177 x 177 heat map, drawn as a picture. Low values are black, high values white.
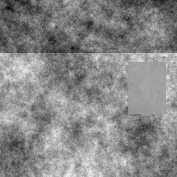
The bottom part is higher, past a seam about 30% of the way down. There are no lone odd cells. The middle right is the smoothest part. There are no regular stripes. An odd patch, calmer than its surroundings, sits in the middle right.
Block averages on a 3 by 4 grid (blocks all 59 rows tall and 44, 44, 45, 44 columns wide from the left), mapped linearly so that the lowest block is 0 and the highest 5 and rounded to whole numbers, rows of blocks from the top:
0 1 1 1 / 5 3 4 5 / 2 5 5 2
